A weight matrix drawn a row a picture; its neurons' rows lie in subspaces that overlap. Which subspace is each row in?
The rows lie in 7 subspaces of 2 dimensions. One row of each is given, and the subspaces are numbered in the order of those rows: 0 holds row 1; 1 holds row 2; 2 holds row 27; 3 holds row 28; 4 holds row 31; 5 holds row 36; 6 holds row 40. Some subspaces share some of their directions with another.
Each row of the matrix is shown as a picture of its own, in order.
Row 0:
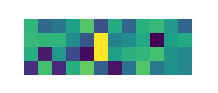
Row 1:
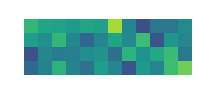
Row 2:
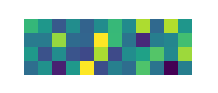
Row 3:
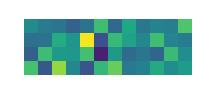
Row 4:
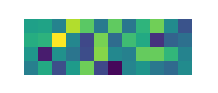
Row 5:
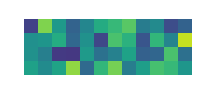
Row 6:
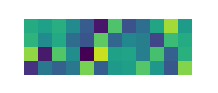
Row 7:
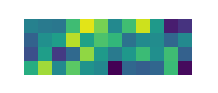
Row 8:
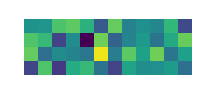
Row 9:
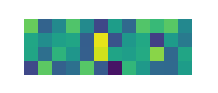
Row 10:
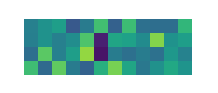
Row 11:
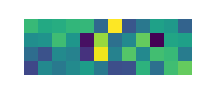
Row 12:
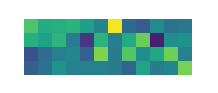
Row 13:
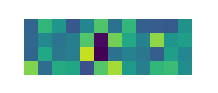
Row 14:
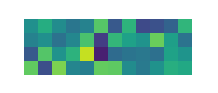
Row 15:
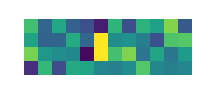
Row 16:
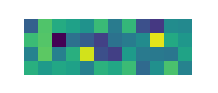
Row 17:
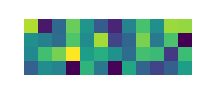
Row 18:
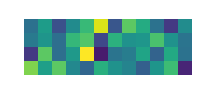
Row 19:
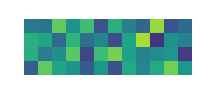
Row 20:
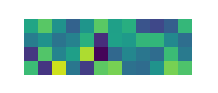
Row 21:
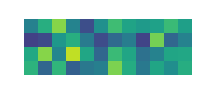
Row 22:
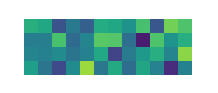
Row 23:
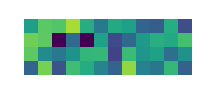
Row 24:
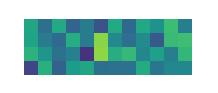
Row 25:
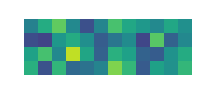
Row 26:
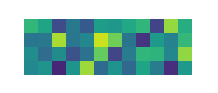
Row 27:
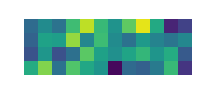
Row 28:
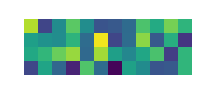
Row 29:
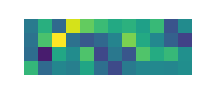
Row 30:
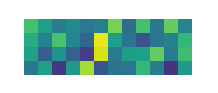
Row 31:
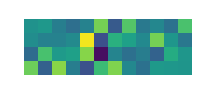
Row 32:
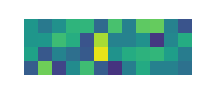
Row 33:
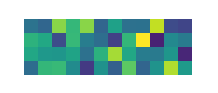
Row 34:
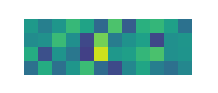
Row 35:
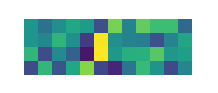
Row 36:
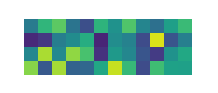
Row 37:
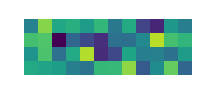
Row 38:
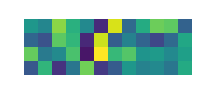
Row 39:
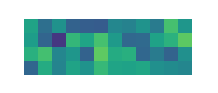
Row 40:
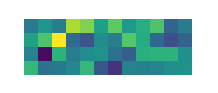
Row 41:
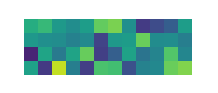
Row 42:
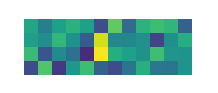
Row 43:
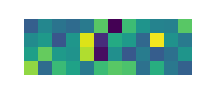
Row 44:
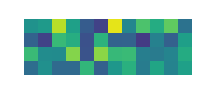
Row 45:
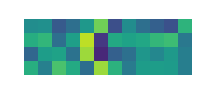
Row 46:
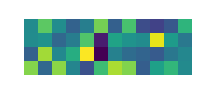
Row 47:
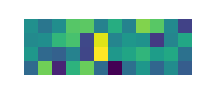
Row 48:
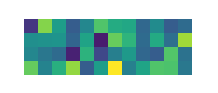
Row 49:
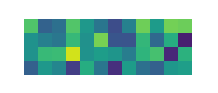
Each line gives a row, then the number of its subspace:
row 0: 5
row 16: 4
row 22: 1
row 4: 6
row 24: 6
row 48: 3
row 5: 3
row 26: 1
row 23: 4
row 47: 2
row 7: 2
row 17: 3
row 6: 2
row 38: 5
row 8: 4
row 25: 5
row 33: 1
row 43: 0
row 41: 0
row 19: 1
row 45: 5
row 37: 4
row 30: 1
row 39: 6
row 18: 2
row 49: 3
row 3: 4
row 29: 6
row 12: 0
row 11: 0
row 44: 5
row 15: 6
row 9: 3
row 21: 5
